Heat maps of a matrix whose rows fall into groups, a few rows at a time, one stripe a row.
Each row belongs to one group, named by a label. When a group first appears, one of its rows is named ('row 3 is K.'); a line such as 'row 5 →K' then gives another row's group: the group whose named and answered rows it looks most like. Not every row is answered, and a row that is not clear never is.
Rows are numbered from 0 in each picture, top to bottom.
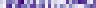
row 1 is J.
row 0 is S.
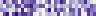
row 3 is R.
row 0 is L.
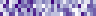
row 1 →R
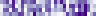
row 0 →L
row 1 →L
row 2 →L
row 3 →S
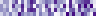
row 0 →L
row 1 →L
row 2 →L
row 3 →S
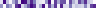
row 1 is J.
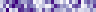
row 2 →J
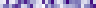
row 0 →J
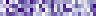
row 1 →R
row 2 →J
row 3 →R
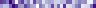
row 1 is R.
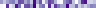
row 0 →S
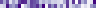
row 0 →S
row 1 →J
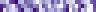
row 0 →R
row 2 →S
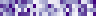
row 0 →R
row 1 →S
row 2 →L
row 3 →S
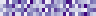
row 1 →L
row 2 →J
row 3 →L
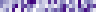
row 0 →L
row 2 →L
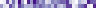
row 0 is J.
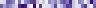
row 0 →J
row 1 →S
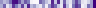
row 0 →R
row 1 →R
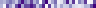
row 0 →S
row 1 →J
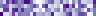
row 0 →R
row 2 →R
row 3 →S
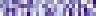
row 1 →S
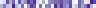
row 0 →J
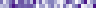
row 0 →S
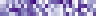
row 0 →J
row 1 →L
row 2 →R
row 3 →S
